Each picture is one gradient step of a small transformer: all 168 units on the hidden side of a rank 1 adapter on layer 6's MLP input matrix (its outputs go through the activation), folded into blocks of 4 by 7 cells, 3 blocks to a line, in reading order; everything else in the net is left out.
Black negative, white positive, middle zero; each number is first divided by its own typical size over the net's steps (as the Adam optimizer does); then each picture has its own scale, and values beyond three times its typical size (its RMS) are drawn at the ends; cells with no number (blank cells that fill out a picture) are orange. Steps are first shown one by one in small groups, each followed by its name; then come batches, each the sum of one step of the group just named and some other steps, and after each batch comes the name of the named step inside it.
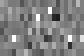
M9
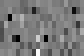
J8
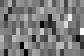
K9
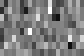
M9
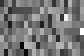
K9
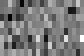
J8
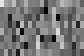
J8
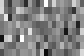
J8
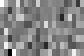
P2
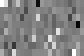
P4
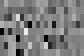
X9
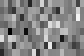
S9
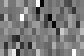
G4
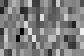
G4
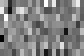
G4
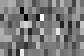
G4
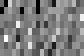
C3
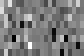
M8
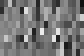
C3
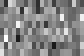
C3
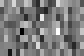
C3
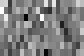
M8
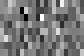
C3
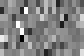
C3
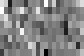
M8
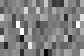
C3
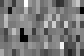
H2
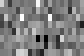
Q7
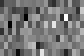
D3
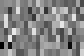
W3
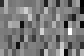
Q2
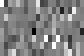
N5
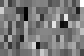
D3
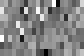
N5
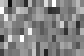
Q7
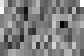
N5
